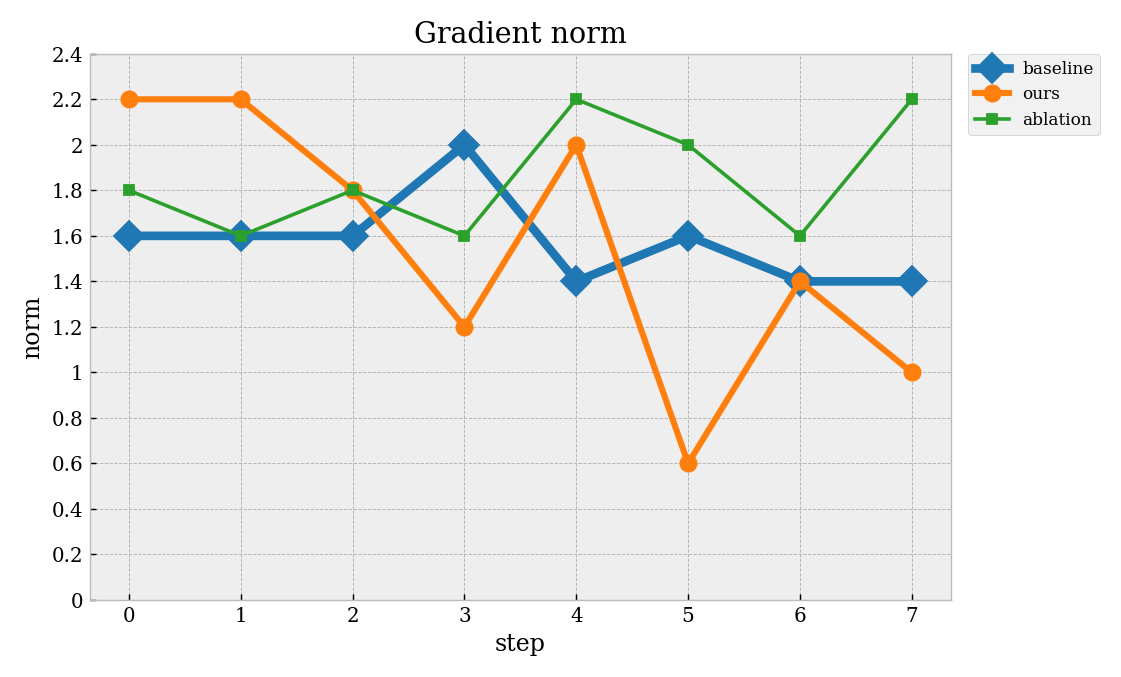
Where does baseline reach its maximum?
3
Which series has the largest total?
ablation
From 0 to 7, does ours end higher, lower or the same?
lower
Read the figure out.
Title: Gradient norm
x-axis: step, ticks 0 1 2 3 4 5 6 7
y-axis: norm, ticks 0 0.2 0.4 0.6 0.8 1 1.2 1.4 1.6 1.8 2 2.2 2.4
Legend: baseline, ours, ablation
Values:
baseline: 1.6 1.6 1.6 2 1.4 1.6 1.4 1.4
ours: 2.2 2.2 1.8 1.2 2 0.6 1.4 1
ablation: 1.8 1.6 1.8 1.6 2.2 2 1.6 2.2
